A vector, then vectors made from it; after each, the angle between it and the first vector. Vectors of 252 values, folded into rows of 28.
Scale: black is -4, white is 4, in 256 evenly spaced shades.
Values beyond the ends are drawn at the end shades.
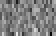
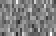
nearly opposite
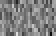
nearly parallel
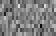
orthogonal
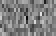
orthogonal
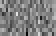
orthogonal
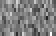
nearly opposite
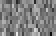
nearly parallel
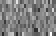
nearly opposite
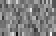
nearly opposite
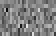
orthogonal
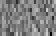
nearly parallel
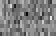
orthogonal
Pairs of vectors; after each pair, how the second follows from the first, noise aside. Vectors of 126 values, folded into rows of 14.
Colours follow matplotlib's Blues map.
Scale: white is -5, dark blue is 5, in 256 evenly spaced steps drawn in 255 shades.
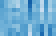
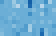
partly zeroed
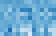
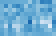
wrapped around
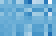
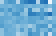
sign-scrambled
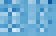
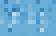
partly zeroed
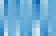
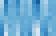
copied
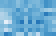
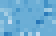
partly zeroed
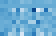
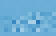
partly zeroed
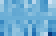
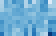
copied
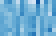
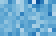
sign-scrambled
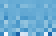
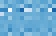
wrapped around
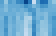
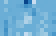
partly zeroed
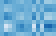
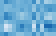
copied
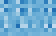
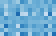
wrapped around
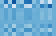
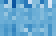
sign-scrambled
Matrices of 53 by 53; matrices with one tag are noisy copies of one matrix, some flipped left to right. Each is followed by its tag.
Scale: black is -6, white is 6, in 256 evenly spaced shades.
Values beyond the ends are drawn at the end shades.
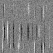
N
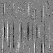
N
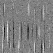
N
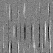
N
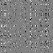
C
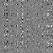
C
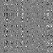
C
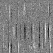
N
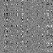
C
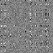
C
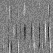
N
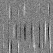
N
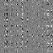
C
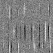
N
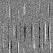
N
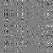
C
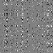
C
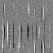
N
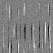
N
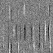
N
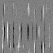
N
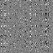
C
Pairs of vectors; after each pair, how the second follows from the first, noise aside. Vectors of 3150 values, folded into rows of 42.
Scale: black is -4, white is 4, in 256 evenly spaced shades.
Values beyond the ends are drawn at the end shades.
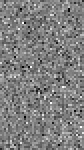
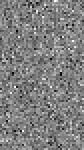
wrapped around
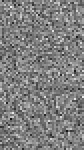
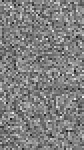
copied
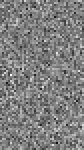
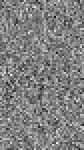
sign-scrambled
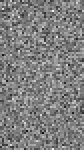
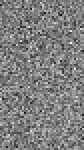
wrapped around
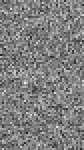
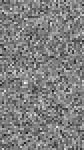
copied
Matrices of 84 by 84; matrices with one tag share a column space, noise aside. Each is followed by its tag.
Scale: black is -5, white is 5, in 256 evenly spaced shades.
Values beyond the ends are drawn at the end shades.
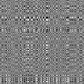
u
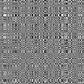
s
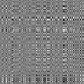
u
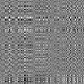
u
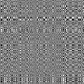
u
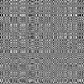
s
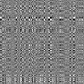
u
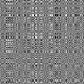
s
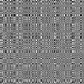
s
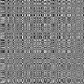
s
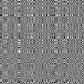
s
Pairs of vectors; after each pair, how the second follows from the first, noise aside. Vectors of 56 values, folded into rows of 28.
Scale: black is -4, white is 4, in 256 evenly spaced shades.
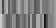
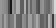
reversed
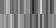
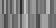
shuffled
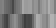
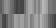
wrapped around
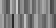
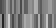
shuffled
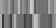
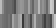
wrapped around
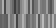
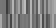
shuffled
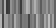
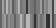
reversed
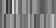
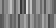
wrapped around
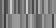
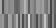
reversed
